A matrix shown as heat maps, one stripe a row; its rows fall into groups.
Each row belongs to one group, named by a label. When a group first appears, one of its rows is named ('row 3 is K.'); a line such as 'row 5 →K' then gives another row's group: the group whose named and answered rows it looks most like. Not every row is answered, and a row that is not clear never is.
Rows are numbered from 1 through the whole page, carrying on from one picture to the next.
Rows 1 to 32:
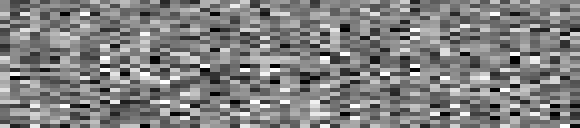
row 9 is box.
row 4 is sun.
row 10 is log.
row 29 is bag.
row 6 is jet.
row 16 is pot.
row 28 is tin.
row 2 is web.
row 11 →box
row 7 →bag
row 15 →pot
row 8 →jet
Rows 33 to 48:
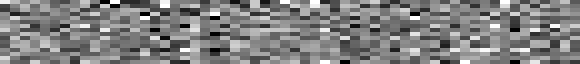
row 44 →bag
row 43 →bag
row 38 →pot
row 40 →pot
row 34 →tin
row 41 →jet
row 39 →sun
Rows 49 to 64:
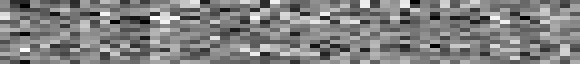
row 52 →pot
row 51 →log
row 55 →sun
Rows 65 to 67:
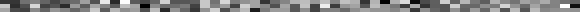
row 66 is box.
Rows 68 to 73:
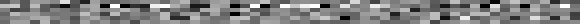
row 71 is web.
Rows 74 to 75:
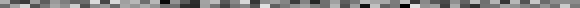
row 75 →log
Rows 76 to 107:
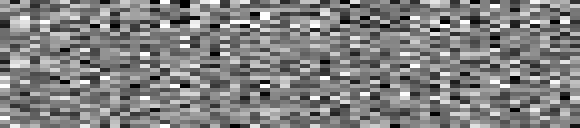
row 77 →sun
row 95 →pot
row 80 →log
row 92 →tin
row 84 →box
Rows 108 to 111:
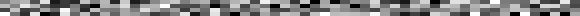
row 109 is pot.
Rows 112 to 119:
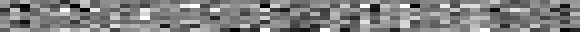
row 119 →web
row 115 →box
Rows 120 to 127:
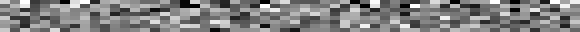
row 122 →pot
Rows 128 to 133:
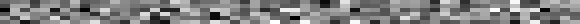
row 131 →tin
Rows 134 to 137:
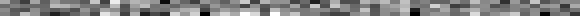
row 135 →box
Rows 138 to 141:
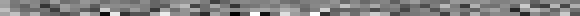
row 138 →jet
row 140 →pot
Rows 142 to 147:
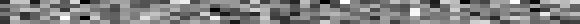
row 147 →web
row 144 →jet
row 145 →log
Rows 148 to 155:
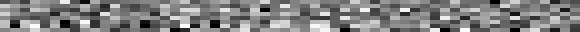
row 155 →bag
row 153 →sun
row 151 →pot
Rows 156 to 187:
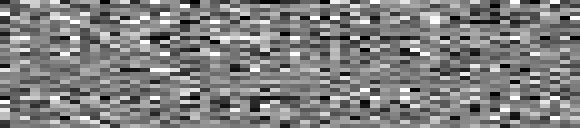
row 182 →log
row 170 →box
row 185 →sun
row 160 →box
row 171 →log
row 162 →bag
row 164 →web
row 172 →web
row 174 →bag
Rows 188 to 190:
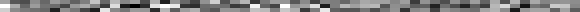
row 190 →pot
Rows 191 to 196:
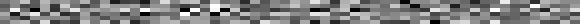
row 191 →tin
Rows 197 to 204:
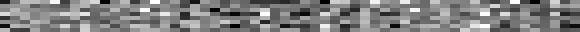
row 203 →web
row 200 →web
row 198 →sun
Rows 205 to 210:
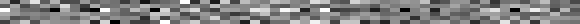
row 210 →tin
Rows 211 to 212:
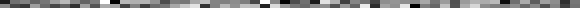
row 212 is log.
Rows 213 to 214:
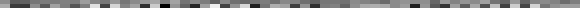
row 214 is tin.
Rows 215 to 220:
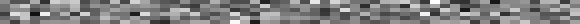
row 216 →log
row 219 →log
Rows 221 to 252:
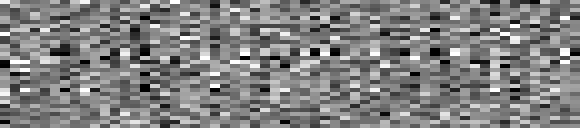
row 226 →pot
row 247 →jet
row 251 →web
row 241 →pot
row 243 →sun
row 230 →jet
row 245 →pot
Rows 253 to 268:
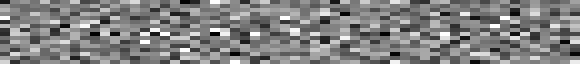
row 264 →bag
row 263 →box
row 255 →pot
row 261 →tin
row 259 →sun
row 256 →bag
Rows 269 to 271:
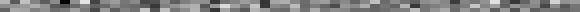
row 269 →sun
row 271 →tin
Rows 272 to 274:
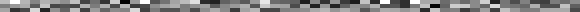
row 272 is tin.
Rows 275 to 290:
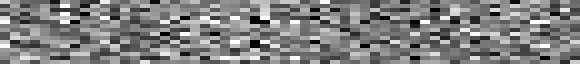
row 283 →jet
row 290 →box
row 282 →bag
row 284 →bag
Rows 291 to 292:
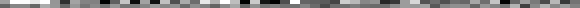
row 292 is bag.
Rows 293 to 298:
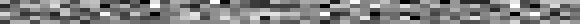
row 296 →pot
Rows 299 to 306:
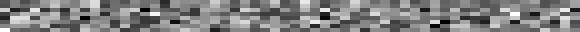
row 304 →bag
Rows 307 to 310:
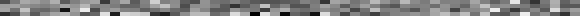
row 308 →web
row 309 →sun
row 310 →web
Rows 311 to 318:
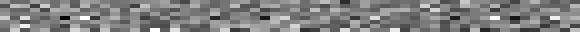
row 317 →log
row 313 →box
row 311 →bag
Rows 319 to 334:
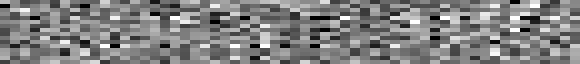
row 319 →pot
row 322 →jet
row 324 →jet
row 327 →web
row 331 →sun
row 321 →log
